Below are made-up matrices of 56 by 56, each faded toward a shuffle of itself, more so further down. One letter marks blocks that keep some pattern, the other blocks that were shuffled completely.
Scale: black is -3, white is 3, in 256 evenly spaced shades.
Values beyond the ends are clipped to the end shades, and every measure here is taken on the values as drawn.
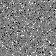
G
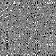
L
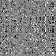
L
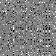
L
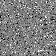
G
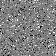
G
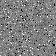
G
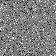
G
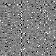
L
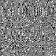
L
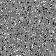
G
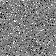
G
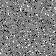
G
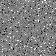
G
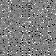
L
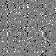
L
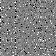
L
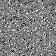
G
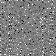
L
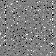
L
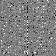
L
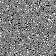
G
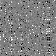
L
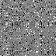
L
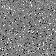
G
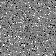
G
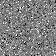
G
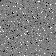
G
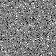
G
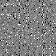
L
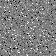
G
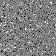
G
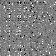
L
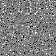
L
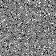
G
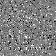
L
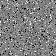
G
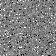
G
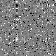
L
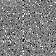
L
